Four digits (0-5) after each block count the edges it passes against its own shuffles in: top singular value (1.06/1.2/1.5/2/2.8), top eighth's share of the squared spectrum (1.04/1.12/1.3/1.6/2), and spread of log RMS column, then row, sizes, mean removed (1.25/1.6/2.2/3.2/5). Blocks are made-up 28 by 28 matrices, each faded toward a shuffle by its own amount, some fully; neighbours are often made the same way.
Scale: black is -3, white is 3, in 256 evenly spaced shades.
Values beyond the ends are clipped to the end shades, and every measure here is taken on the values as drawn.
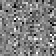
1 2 2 0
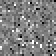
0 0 0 0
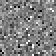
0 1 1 0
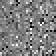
1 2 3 0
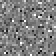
0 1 0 0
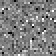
0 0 0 0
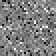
0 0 0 0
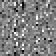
1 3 2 0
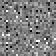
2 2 2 0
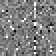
2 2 1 0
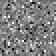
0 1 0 0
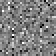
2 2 2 0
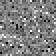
0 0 0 1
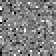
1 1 0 0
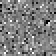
0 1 0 0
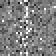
2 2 2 0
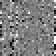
2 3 3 0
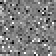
0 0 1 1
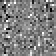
1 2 2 0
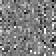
1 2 2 0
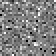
1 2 0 0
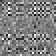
4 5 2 3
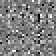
3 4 2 1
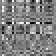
4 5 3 3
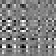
4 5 3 3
